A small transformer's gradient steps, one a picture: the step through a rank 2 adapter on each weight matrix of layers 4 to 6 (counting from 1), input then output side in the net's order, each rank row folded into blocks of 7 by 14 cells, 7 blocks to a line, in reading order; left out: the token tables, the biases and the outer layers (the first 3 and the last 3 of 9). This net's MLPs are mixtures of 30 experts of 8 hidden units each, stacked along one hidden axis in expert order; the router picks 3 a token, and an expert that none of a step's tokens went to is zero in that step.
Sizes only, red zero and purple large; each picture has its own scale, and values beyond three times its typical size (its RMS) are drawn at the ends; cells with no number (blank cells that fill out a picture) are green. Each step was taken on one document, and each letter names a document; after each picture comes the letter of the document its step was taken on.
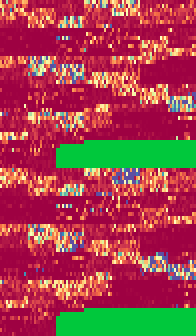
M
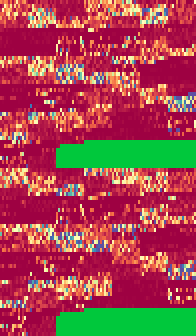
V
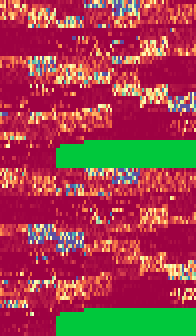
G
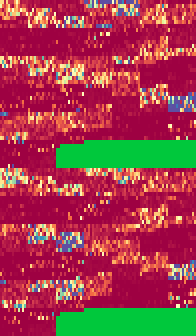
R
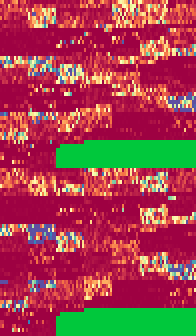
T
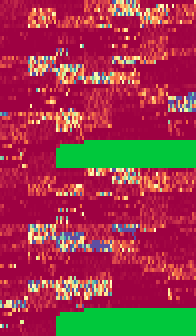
V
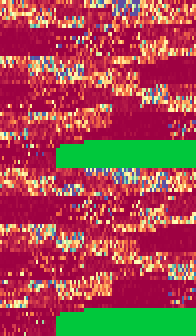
G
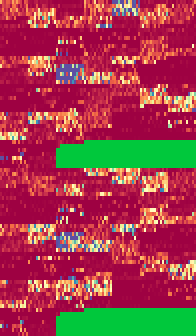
V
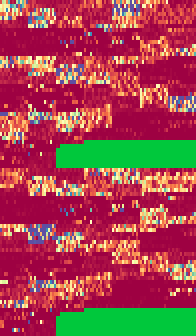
T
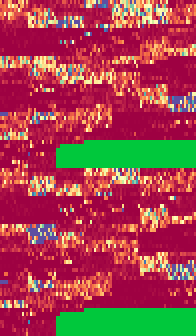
T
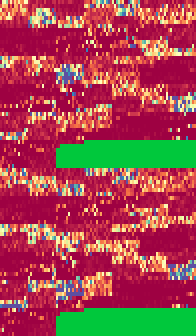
R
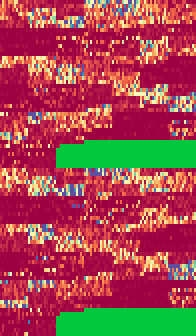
G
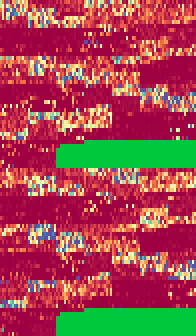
R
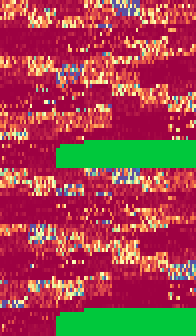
R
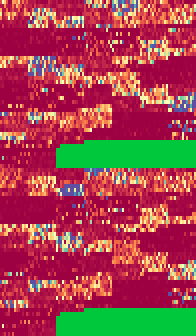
G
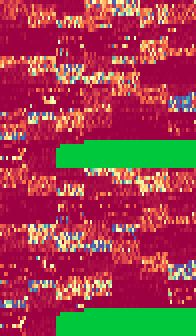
V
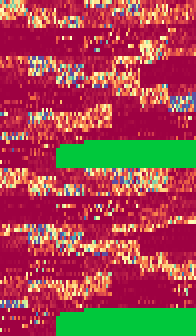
M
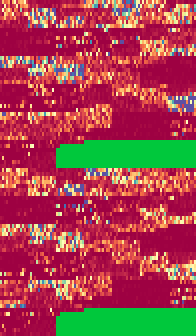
G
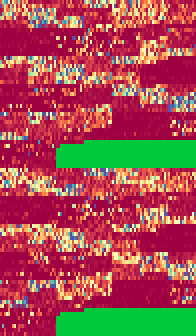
G
